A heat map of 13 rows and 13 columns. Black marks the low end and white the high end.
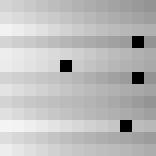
Lone odd cells: 4, each lower than its neighbours. Histogram: skewed, a long tail of low values. Slope: up to the left. Roughest part: bottom right.
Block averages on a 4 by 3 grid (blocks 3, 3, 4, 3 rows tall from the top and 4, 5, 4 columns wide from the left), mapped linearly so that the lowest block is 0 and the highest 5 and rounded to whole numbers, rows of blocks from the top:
4 3 1
5 2 0
4 2 0
5 3 1
